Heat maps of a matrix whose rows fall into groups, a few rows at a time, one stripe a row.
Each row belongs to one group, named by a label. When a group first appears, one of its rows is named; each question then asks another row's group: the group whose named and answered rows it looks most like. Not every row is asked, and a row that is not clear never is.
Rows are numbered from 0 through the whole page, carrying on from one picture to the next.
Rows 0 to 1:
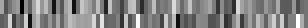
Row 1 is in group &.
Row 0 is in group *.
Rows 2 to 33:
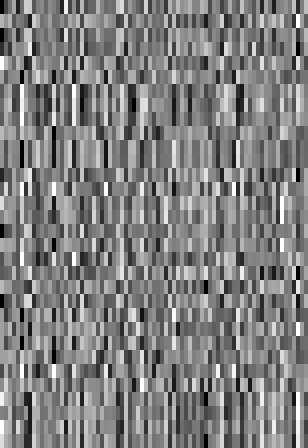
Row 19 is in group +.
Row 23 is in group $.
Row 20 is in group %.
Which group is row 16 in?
+
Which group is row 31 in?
&
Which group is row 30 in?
&
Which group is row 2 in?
$
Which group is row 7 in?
*
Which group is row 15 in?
%
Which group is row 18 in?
$
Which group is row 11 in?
+
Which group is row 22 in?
&
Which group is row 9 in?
%
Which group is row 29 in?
%
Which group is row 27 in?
+
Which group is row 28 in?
%
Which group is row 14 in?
$
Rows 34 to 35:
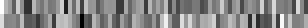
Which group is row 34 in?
&
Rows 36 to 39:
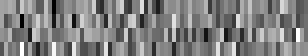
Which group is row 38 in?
&
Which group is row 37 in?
*
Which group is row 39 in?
%
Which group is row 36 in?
+
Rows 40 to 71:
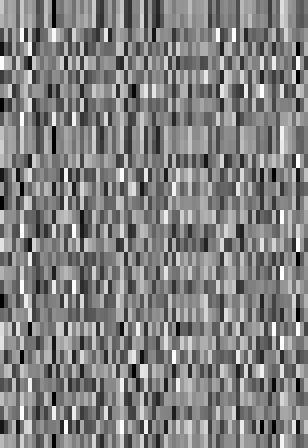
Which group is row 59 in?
+
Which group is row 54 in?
$
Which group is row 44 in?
&
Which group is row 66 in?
%
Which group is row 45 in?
$
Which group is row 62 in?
$
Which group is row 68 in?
+
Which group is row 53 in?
*
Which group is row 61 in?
$
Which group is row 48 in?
%
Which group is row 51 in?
&
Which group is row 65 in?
*
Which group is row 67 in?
$
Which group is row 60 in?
%
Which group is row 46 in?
%
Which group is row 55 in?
+
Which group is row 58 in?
$
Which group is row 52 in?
$
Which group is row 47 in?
$
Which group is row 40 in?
+
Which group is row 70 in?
$
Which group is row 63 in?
&
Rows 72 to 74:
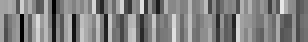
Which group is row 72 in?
+
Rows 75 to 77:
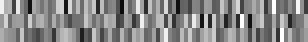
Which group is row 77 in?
+
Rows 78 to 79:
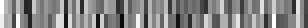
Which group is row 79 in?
&
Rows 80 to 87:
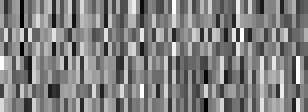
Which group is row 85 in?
&
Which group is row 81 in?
*
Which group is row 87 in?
&
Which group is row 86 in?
+
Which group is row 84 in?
&
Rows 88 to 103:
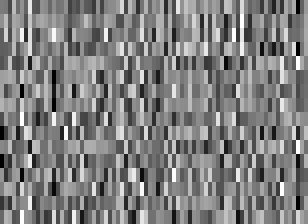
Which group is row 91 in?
$
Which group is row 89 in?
%
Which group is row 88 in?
$
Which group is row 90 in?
%
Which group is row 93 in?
+
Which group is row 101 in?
+
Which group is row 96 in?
%
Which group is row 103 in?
%
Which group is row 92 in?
&
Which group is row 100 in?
*
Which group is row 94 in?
*
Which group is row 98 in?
&
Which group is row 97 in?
$
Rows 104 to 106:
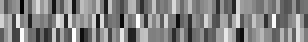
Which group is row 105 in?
&
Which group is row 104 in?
*
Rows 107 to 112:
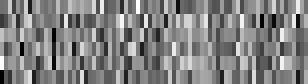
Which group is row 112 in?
$
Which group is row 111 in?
+
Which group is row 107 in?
&
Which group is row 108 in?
$
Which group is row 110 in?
*
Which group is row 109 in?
+
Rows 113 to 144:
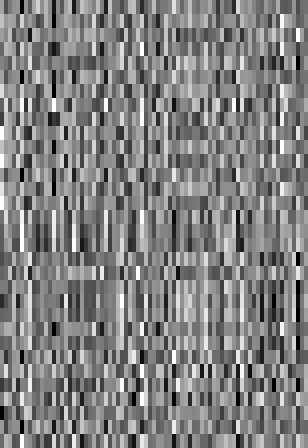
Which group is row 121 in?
+
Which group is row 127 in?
&
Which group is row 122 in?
&
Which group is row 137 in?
$
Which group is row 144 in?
%
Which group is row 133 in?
$
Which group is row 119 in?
+
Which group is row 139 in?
%
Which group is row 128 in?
%
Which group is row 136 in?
+
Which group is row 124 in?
&
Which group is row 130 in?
%
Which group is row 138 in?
*
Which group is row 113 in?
*
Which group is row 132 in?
&
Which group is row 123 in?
+
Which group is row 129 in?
%
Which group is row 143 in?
*
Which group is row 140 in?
$
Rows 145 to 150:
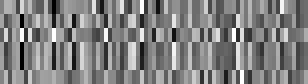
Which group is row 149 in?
*
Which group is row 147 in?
%
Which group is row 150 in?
%
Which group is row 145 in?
+
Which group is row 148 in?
*
